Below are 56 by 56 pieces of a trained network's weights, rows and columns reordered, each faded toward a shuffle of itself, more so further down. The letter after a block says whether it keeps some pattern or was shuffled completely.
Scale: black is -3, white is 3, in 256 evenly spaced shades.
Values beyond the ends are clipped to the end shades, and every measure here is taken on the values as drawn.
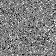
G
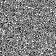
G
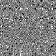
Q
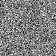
G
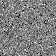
G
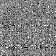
Q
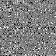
Q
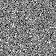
G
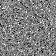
G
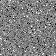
G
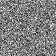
G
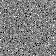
G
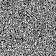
G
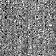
Q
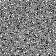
G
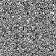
Q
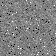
G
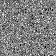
G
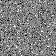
G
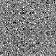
Q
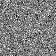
G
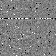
Q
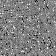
G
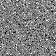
G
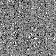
Q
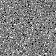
G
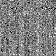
Q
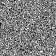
G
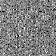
Q
